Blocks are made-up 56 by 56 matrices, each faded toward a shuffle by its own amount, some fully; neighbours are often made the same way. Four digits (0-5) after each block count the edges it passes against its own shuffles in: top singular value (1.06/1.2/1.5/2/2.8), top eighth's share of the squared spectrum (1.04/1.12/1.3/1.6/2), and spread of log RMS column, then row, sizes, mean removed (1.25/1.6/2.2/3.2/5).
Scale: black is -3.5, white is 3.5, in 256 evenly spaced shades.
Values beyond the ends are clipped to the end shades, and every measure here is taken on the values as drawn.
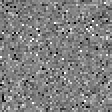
2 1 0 0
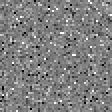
1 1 0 0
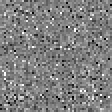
3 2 1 1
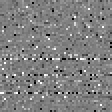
2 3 0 2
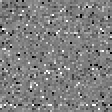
2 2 0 1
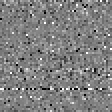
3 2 0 2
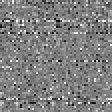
2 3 0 3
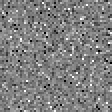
0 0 0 0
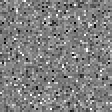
0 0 0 0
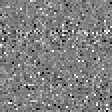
1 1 0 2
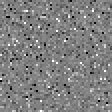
0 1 0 0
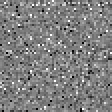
0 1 0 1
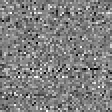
1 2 0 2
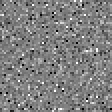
0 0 0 0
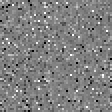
0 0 0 0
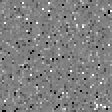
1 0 0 0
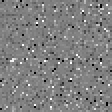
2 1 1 0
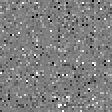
1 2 1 1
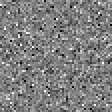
0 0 0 0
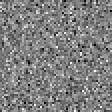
0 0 0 0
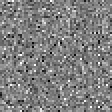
3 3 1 1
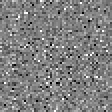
3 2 0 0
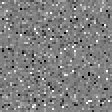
2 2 0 0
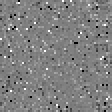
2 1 0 0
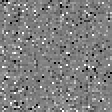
3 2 1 0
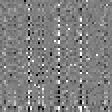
5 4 3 2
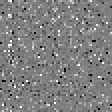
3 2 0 0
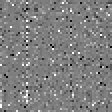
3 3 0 1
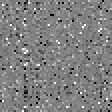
3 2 1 1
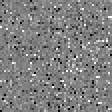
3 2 0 0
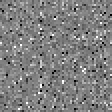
1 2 2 0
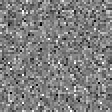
3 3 1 1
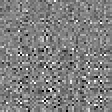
4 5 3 3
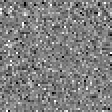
2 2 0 1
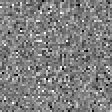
2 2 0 1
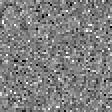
2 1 0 0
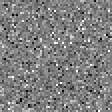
1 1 0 0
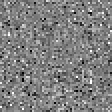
3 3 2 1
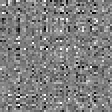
4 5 3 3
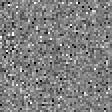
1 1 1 0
